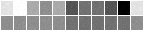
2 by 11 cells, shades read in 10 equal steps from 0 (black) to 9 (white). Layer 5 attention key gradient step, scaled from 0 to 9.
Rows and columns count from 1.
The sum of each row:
56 50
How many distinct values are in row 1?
7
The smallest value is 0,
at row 1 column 10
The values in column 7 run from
4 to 4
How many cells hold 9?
1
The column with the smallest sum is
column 10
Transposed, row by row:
8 5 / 9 5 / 6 5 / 5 5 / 6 5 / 3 4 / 4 4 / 4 4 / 3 4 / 0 4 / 8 5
